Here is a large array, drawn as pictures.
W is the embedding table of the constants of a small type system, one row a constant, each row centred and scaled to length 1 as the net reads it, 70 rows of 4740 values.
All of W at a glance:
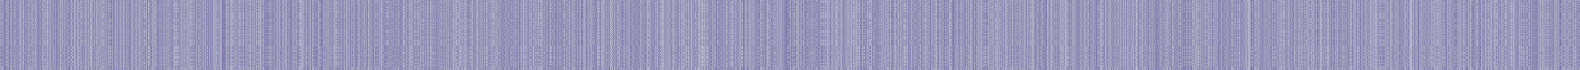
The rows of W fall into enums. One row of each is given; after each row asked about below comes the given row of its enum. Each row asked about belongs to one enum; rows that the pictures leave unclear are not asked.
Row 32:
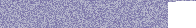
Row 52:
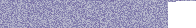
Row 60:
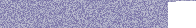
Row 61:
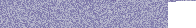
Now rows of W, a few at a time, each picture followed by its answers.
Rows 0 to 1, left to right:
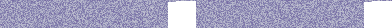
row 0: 60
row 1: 32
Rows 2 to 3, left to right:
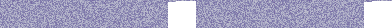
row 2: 32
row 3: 61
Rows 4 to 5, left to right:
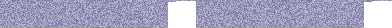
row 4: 60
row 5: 61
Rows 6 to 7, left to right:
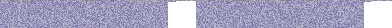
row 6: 52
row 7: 32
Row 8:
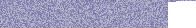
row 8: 61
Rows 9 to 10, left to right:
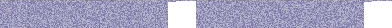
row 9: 52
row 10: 32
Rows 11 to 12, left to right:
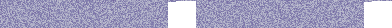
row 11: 61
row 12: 32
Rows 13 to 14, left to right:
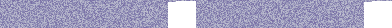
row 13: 32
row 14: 60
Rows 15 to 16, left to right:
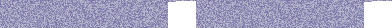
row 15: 32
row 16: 32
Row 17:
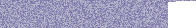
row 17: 32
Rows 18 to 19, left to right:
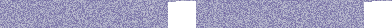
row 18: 60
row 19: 52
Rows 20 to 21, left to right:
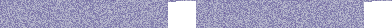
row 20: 61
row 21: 52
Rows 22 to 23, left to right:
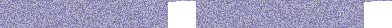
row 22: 60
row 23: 32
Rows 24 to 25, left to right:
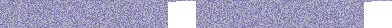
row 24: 52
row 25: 60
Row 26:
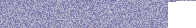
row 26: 61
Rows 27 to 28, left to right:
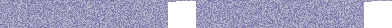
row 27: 52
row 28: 60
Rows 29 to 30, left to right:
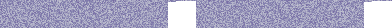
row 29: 61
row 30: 32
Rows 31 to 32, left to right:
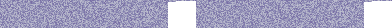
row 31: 32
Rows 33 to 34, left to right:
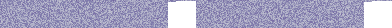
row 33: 61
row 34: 60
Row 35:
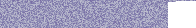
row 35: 32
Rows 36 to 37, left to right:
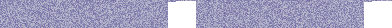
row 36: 61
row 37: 52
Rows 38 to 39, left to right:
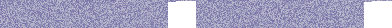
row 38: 61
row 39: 60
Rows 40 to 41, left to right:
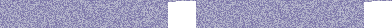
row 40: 32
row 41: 32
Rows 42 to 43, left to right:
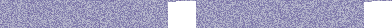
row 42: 52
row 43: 32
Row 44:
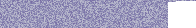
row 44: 32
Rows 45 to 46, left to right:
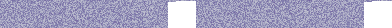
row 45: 60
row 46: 61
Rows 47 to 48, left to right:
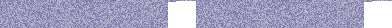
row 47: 61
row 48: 61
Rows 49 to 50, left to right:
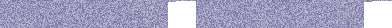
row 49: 60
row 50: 61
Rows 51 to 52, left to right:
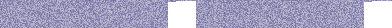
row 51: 61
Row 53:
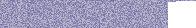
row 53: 52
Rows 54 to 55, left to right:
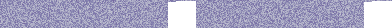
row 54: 61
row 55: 60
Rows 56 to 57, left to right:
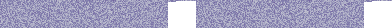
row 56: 61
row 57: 61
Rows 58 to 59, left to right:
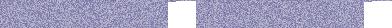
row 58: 61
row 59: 52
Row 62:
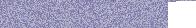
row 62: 61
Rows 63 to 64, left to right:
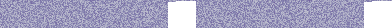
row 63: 32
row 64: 61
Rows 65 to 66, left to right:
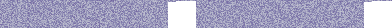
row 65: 52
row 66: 32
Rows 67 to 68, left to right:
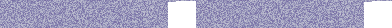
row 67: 60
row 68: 60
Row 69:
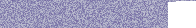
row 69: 60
